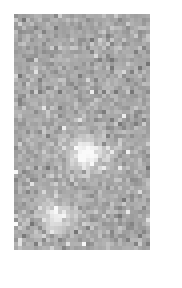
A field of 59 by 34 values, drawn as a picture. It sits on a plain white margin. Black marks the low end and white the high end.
Overall the values sit about 70% of the way up the scale. No single row or column stands out from its neighbours. Two bumps rise from the field. Neither half mirrors the other. The ninth with the highest average is the centre.
